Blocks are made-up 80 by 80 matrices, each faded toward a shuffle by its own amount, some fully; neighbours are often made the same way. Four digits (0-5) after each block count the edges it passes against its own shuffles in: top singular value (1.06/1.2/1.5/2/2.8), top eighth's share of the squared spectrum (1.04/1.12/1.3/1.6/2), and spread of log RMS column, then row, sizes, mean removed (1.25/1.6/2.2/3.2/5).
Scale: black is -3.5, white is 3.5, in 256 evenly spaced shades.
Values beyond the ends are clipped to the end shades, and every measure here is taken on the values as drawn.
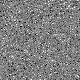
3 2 0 0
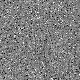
2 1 0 0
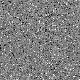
3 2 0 0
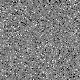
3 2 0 0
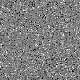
3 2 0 0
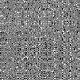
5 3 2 2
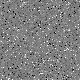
0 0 0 0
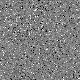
1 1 0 0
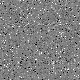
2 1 0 0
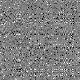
4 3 2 2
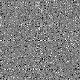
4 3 1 2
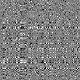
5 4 2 3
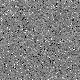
2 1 0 0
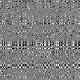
5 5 3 3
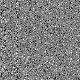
1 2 2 0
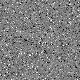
0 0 0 0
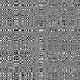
5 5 3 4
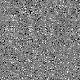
4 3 1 2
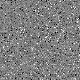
3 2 1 1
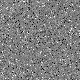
0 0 0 0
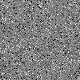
0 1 1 0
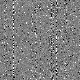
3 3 3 0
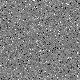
0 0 0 0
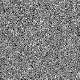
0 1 0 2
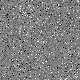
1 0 0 0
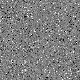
3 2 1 1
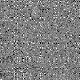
4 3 2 2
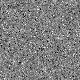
0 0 0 0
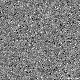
0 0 0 0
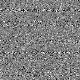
1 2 0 3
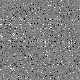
3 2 1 1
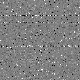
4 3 0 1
